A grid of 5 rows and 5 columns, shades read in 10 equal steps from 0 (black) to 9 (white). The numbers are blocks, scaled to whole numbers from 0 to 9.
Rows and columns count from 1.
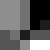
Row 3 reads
5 5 4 0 1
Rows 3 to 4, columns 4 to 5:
0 1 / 3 3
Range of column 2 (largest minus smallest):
2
